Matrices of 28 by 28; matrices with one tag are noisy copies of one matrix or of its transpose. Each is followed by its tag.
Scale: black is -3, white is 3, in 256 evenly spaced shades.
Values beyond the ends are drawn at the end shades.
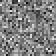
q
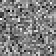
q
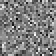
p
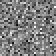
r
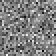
r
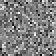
p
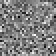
p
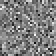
p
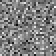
r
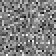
r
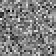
q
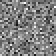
r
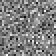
r
